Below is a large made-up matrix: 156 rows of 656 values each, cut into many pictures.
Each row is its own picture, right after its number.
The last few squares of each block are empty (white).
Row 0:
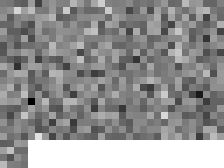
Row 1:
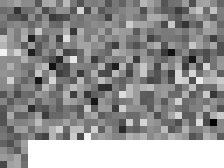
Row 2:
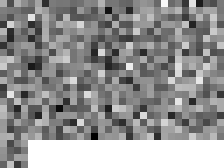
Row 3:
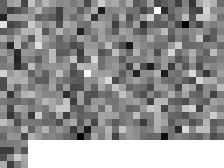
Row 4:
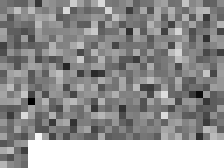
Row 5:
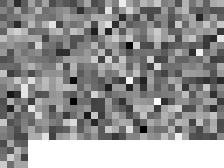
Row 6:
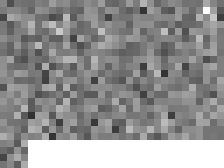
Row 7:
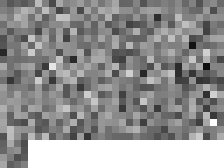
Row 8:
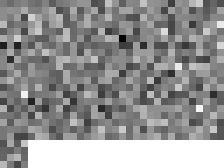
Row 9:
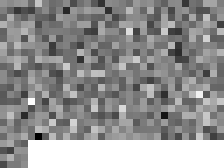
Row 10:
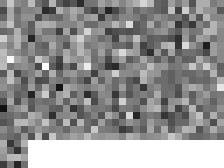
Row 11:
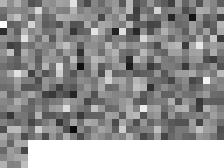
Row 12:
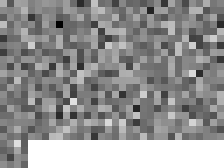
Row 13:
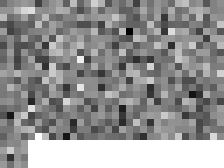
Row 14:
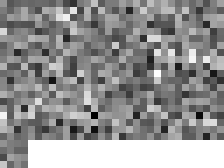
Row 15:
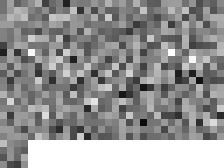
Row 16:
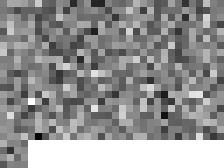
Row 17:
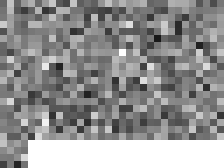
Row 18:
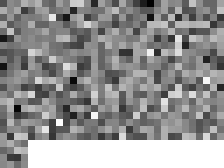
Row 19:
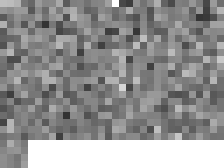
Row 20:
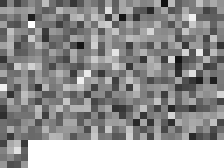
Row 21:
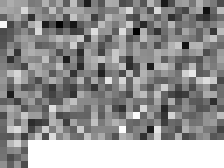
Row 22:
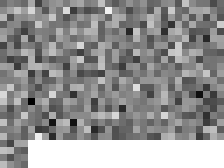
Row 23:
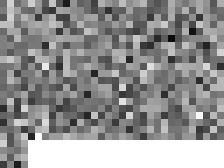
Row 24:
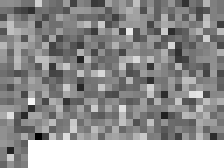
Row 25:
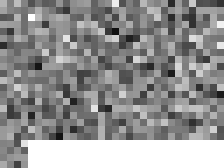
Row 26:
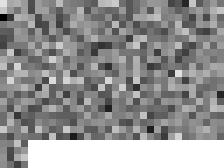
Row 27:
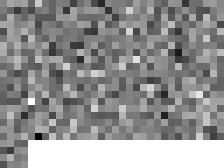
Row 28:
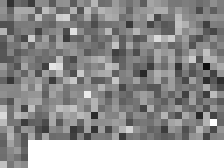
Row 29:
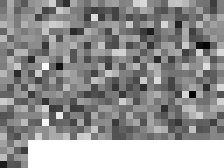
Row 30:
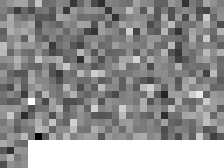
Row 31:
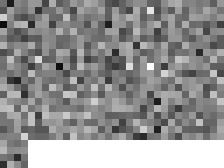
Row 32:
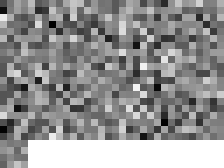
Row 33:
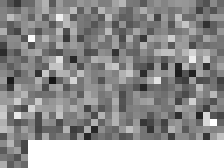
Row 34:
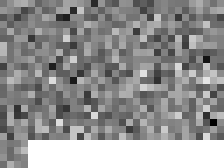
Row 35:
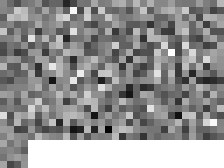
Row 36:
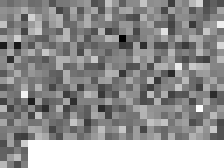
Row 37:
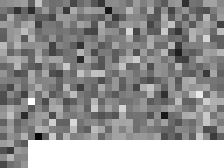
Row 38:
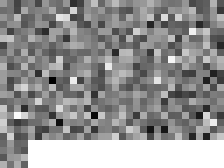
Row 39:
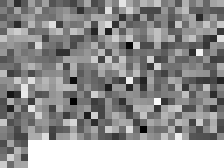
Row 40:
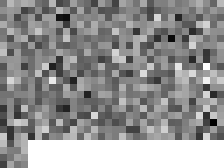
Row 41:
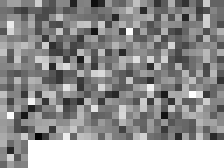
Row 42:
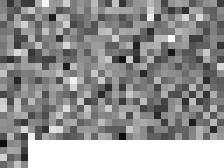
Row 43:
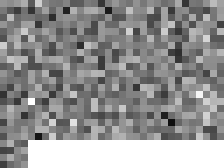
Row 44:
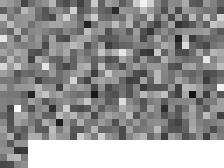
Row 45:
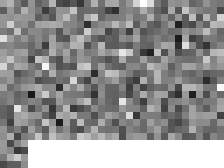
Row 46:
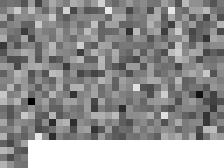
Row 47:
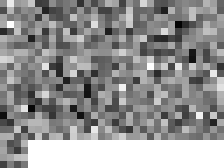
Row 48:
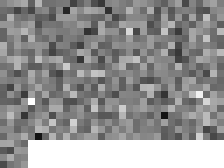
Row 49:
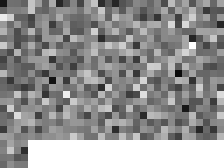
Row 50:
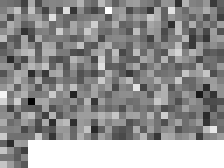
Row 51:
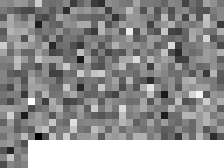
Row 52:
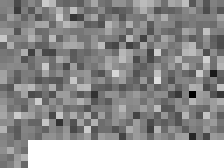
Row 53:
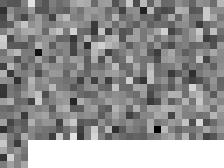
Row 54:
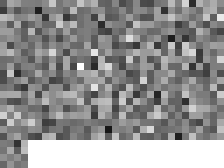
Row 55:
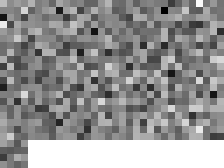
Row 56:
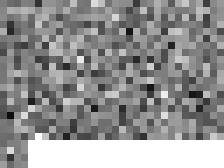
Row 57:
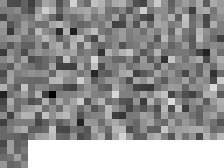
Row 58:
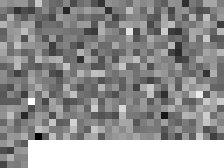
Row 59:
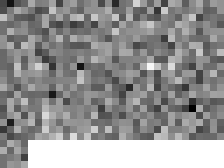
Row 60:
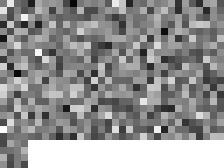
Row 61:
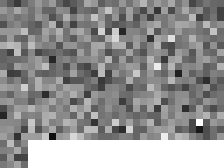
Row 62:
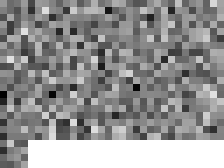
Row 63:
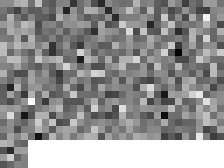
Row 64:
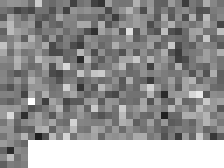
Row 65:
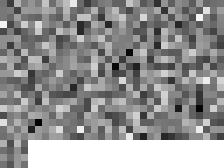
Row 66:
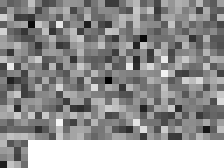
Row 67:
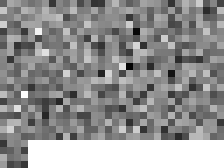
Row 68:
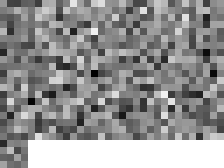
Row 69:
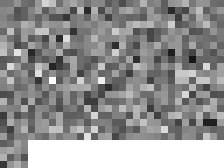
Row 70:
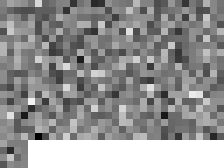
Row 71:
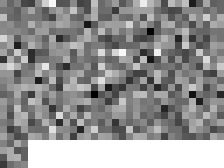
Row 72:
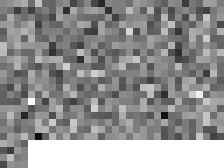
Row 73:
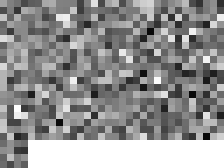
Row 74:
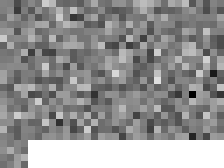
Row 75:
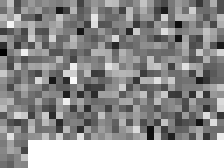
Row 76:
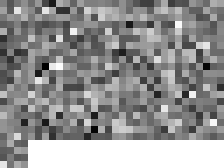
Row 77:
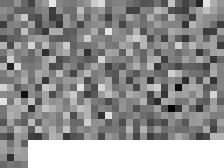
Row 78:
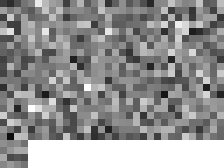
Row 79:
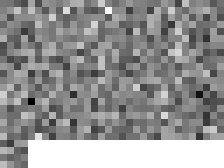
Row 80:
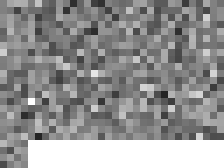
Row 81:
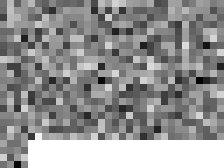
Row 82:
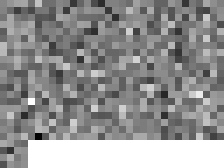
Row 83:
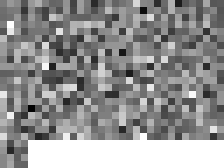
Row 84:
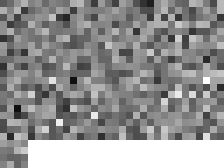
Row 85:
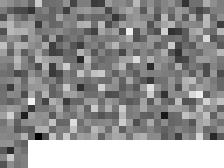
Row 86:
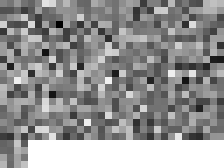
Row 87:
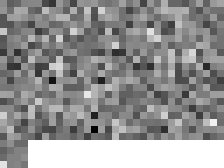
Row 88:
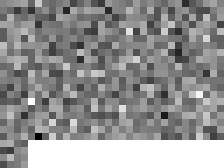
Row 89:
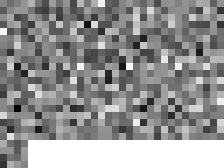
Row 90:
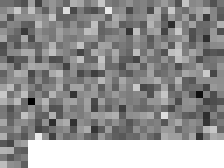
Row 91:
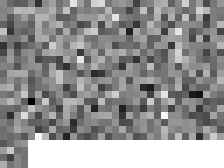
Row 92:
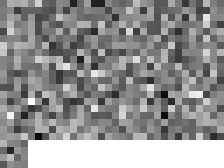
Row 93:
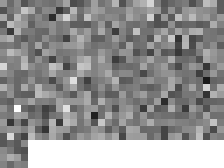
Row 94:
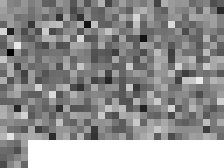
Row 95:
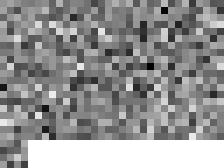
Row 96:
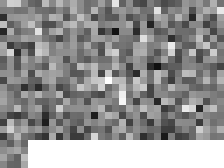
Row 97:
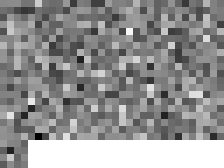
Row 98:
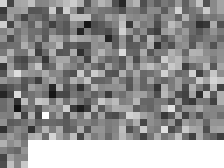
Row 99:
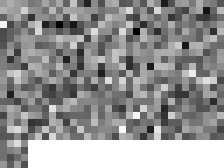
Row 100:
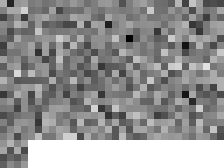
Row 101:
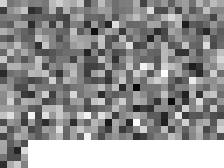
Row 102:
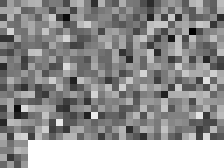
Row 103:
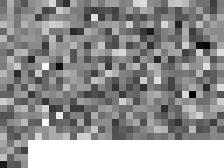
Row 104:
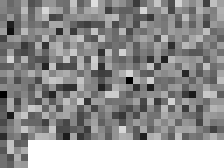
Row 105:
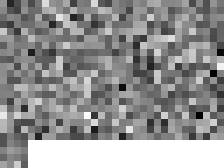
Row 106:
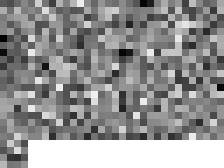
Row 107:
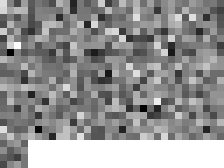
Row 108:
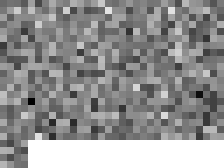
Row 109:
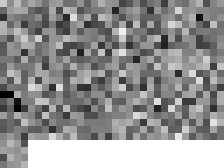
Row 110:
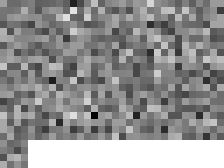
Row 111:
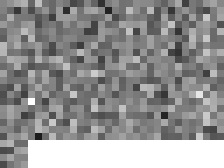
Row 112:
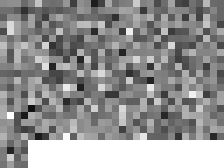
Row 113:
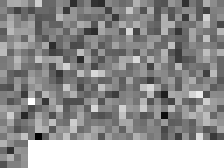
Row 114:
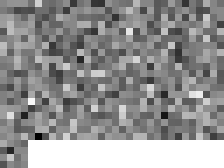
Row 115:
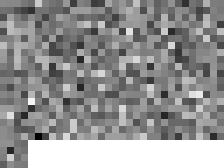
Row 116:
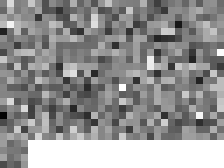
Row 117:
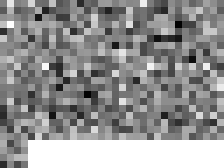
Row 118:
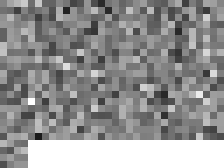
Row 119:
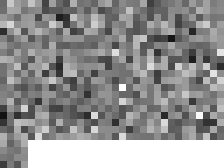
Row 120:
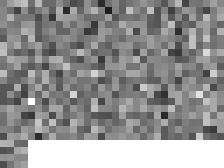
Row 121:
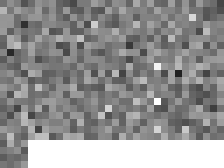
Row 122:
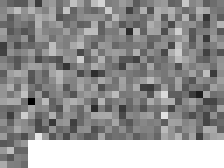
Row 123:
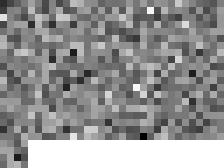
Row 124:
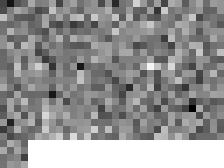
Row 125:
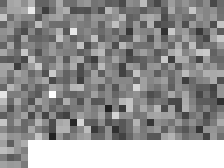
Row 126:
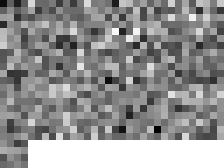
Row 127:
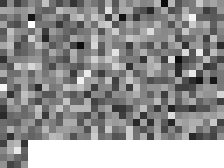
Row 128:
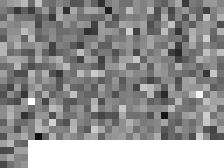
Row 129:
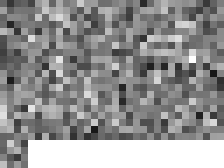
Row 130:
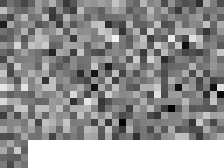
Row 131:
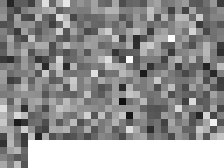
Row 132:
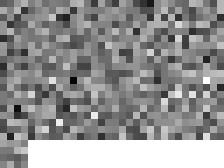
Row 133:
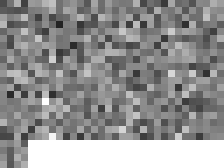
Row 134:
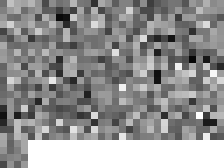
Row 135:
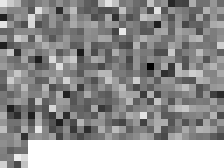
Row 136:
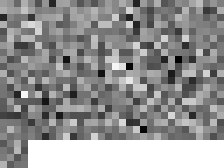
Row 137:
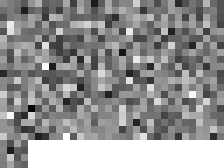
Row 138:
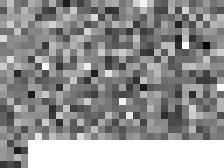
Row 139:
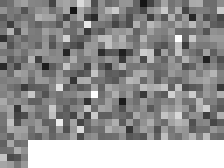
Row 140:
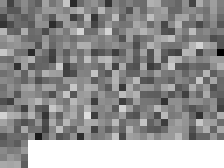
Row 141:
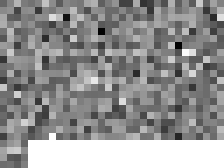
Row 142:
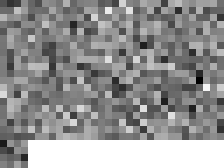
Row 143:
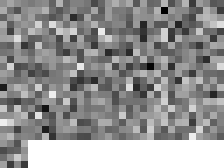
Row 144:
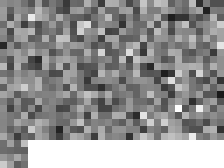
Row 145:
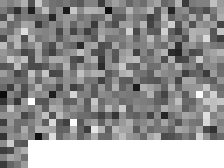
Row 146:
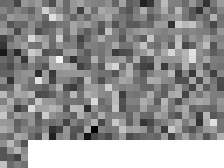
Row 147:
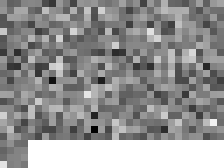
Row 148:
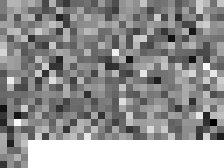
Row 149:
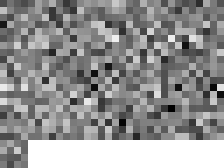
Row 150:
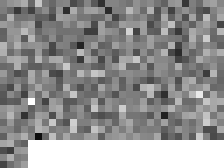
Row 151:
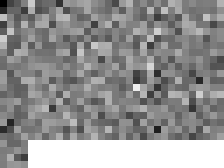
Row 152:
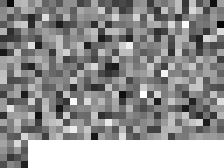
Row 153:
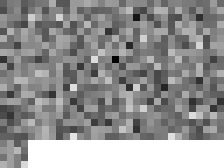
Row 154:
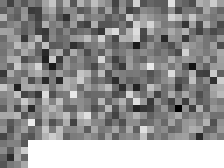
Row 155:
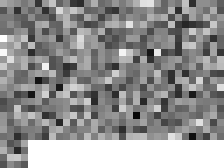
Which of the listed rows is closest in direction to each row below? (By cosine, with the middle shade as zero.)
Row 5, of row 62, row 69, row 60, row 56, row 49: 60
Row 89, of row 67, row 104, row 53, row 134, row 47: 53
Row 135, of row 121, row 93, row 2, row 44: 2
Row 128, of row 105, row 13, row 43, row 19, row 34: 43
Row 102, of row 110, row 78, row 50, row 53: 78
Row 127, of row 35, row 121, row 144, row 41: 121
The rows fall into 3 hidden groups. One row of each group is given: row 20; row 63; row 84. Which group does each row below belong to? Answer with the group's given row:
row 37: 63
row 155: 84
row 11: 20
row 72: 63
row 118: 63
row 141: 20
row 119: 84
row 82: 63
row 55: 20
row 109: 20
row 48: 63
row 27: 63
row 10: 84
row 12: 20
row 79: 63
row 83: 63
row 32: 20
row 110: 84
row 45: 84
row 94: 20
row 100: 20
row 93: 84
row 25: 20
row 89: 20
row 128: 63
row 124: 20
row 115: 63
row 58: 63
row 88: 63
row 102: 84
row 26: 20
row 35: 84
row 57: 63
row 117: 84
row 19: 20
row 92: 63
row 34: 84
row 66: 20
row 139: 84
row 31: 20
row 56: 63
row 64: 63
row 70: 63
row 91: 63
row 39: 20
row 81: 84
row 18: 84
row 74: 84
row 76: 84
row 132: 84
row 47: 84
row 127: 20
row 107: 20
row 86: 20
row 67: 20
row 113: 63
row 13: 63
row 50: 63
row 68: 63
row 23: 84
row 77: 20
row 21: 20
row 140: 84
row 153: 20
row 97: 63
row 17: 84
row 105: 84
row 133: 20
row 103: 84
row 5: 20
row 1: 84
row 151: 20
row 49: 20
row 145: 63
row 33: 84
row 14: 84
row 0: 63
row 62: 63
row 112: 63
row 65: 20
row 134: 84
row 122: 63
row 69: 84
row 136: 20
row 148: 84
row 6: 20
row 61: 20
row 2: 20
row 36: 20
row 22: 63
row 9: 63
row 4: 63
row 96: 20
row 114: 63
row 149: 20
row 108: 63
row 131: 84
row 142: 20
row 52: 84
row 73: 84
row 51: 63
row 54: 20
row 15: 84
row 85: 63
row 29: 84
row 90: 63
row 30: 63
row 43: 63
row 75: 84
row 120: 63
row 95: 20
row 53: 20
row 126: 20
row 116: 84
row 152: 20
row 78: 84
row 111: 63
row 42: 84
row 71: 84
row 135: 20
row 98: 20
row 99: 20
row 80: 63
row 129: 84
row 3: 20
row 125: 63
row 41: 63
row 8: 20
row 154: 20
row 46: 63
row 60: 20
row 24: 63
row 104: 63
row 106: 84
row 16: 63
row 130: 20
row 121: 20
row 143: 20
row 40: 84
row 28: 84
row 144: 20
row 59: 20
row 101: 20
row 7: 84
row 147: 84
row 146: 84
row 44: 84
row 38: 84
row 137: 63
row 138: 84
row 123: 20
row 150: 63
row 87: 84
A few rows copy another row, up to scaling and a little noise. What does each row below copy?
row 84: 132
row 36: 8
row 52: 74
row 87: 147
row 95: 143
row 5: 39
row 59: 124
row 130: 149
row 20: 127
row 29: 103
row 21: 99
